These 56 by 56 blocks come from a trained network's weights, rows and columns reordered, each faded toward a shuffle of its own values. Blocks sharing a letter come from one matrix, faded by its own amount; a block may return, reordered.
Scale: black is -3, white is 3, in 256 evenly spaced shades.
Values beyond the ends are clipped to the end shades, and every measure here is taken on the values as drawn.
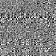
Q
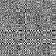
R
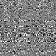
Q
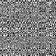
R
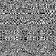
Q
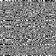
Q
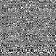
Q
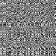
R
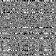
Q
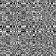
R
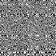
Q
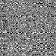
Q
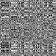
R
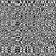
R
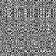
R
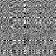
R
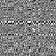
R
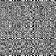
R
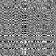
R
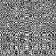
R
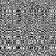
R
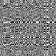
R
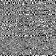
Q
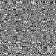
Q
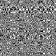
Q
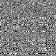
Q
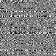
Q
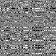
Q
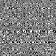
Q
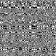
Q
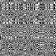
R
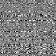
Q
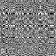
R
